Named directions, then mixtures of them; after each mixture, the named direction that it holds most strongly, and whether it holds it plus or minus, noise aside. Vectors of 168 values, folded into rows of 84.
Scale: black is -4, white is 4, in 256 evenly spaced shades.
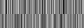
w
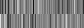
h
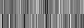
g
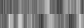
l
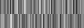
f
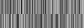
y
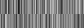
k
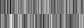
f, plus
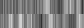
l, plus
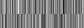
w, plus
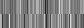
g, plus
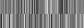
g, minus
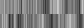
l, minus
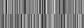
w, plus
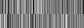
h, plus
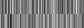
f, minus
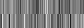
g, minus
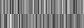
f, plus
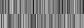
h, plus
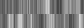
l, plus
